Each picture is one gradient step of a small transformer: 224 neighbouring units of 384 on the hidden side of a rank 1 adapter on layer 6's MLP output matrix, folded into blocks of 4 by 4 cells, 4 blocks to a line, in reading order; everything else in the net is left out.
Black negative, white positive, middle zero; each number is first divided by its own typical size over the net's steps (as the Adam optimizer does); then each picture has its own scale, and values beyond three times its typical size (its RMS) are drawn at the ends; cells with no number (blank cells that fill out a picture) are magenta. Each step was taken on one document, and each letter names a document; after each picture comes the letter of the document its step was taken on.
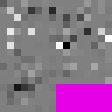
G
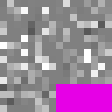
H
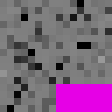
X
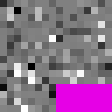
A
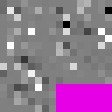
G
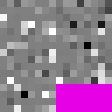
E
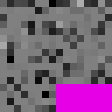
E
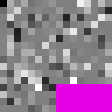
A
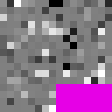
E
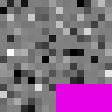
A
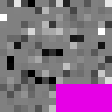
E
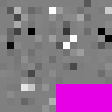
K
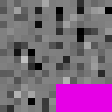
X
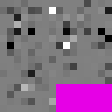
K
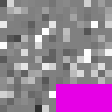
H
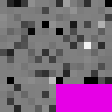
E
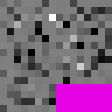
X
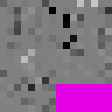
K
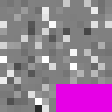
H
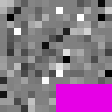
A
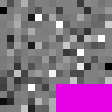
A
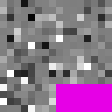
A
